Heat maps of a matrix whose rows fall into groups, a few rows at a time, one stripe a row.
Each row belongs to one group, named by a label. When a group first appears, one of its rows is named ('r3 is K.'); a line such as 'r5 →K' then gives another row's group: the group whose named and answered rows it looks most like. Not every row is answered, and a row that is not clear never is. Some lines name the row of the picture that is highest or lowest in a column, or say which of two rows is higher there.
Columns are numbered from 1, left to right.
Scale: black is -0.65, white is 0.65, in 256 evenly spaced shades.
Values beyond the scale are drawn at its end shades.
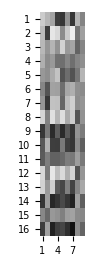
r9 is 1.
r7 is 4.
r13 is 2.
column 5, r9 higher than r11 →No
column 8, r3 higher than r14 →No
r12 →4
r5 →2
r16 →1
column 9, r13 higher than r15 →Yes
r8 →4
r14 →1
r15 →4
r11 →1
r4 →2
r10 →1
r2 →4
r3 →4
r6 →4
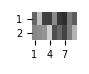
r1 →1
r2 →2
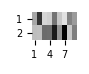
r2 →2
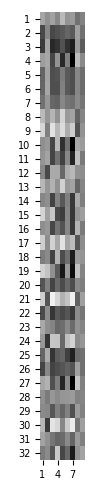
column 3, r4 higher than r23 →No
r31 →2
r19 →2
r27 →2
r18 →2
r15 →2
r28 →4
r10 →2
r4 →2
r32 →2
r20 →1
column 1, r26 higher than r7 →No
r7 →1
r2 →1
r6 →1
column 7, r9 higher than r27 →Yes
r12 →4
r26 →1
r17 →4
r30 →4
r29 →2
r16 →2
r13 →4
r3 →1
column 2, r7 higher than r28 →Yes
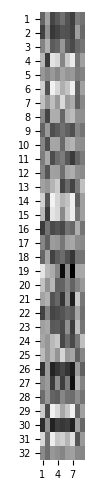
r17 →4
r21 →2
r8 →4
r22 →1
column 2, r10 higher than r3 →No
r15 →4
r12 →4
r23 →2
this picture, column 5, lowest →19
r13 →2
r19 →2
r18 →1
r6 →4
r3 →1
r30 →1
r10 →4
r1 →1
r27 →2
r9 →1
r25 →4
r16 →1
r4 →4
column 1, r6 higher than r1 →Yes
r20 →2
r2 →1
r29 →4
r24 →2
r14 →4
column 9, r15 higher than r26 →Yes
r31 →4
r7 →4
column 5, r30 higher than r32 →No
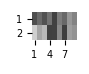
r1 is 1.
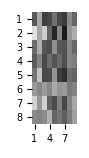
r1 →1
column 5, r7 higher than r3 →No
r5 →1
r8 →2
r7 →2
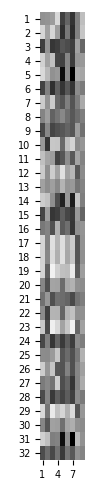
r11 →2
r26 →2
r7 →2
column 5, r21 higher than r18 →No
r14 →2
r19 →4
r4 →2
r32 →1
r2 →2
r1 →2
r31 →2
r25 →2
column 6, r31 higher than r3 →Yes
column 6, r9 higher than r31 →No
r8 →1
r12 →4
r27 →2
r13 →4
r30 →4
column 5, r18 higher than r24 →Yes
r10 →4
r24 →1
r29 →4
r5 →2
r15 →1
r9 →1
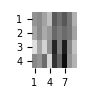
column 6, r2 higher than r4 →Yes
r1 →2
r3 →2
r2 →2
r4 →2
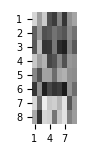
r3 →1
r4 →2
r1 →2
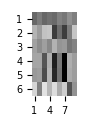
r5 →2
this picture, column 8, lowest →6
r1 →1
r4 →2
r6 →4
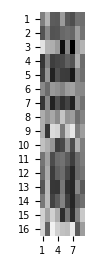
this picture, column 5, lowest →3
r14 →1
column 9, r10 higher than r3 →No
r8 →4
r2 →1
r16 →4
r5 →1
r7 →1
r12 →1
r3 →2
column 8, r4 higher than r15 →Yes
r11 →1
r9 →4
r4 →1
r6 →4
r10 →2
